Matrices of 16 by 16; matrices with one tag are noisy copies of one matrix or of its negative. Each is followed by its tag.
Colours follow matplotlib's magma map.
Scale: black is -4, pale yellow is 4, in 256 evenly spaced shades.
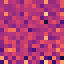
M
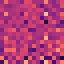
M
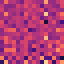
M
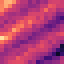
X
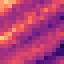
X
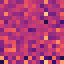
M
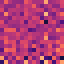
M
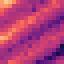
X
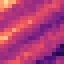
X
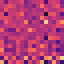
M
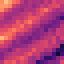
X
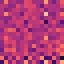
M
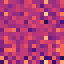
M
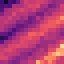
X
